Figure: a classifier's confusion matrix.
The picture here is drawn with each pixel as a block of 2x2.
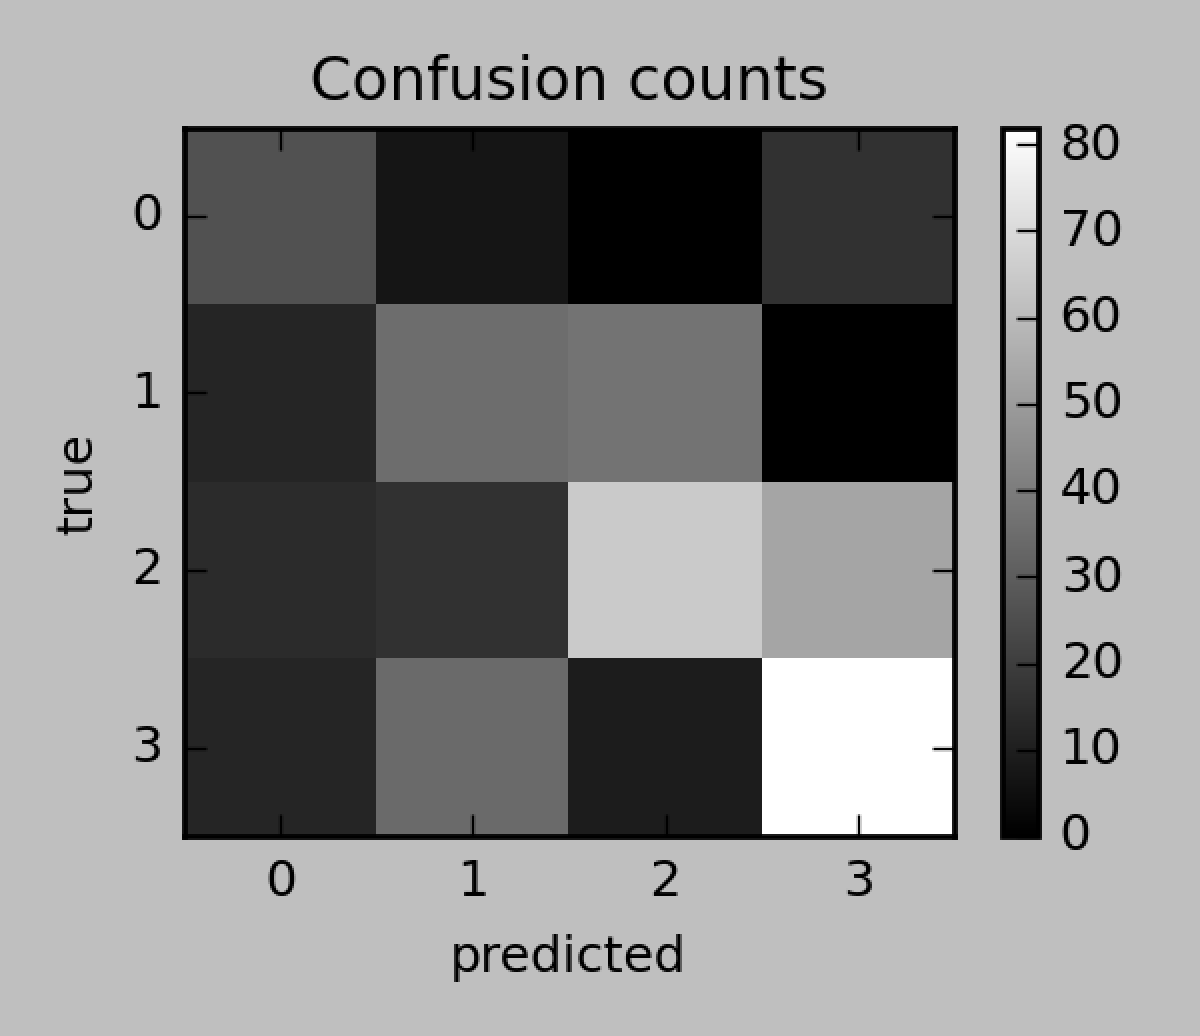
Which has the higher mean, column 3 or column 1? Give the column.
3
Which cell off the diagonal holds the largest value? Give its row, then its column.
2, 3
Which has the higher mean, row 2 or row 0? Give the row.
2
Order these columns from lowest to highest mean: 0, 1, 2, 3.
0, 1, 2, 3
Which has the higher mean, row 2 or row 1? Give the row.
2
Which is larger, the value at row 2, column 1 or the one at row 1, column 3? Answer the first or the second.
the first
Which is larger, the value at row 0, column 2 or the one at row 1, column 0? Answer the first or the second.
the second
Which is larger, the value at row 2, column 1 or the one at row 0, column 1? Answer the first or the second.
the first
